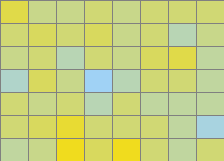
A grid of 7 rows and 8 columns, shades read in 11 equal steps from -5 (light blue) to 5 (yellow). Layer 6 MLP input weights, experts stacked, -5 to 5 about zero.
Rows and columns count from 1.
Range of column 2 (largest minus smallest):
2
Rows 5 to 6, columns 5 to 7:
1 -1 -1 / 1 1 -1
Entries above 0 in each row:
5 5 4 3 3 6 5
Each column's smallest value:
-3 0 -2 -5 -2 -1 -2 -4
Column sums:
2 7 9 0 5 6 0 -5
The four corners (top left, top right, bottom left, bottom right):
3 1 -1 1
